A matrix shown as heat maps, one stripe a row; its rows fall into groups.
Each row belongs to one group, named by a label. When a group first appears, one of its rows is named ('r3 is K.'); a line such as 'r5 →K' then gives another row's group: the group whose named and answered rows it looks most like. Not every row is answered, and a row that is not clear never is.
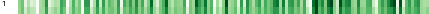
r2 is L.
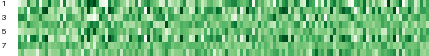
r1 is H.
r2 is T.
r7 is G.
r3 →G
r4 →H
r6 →T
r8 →L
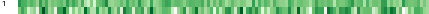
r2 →L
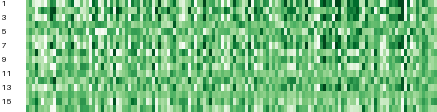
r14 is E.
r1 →L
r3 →L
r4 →H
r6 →L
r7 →L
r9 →L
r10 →E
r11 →E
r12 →T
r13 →L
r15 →E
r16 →E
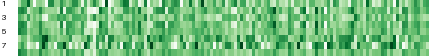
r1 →E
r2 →G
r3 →E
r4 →G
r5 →G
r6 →T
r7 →L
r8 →G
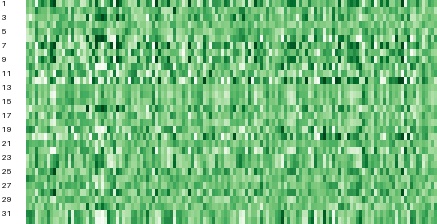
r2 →H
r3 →H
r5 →H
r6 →H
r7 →T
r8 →L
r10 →G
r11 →E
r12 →L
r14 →E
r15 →E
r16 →H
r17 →E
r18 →E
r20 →L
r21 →G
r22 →E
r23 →H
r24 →H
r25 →T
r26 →G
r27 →G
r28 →T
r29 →E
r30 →H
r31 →G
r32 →G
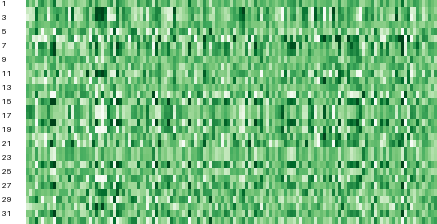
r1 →T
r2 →H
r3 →H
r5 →E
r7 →T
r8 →T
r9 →G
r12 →L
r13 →G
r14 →E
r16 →G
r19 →G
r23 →E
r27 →T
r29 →E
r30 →H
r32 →E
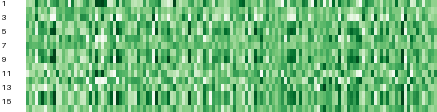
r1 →H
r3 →E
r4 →T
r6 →G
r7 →G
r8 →T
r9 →T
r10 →L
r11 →H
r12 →G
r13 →L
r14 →T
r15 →T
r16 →L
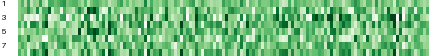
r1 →E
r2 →H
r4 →T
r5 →H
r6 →E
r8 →T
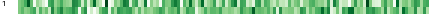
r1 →E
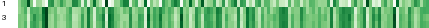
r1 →E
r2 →T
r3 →T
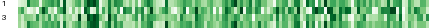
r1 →H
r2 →L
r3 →H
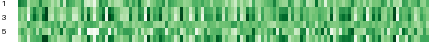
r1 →G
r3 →T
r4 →H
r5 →G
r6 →T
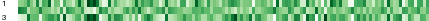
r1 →H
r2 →G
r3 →H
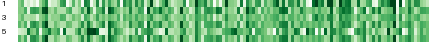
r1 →L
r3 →L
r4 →T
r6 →T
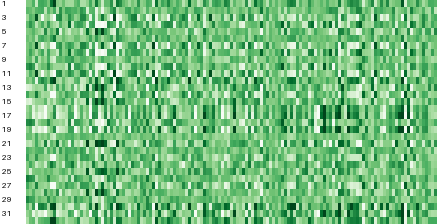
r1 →T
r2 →G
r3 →E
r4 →G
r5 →H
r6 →T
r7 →E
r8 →G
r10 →G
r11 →E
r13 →H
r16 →L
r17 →L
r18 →G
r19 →L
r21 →H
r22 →G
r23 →E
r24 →L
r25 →H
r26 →G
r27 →E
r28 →H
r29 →G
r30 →T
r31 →L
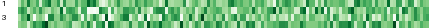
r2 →G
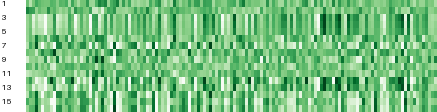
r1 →H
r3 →L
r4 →L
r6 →H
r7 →E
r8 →T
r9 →H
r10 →E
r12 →L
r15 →E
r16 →E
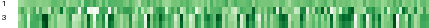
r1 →H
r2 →G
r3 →T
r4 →T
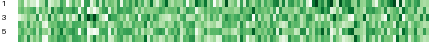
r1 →L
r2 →G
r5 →G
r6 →E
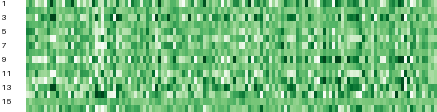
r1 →L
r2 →G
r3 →T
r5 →G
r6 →E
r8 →G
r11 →E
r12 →L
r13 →T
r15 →H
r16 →G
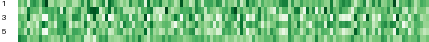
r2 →H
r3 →E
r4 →L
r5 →E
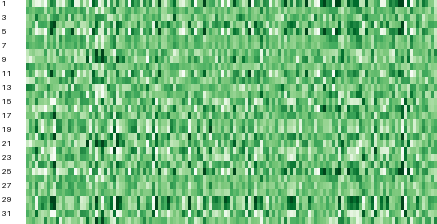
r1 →L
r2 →G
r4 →T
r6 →G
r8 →H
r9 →H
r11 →L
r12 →H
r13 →G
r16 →L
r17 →T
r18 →E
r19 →E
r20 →T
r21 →H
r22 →E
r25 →L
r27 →E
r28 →E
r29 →T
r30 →T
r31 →E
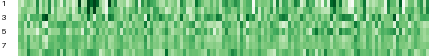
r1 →H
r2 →H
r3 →T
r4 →E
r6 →E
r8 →H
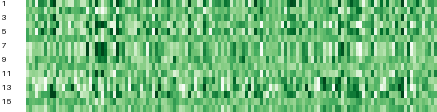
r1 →T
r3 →T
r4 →H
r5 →T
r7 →H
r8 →H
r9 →H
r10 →E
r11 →H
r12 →L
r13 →L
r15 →G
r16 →L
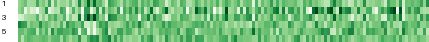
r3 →H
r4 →G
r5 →G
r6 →H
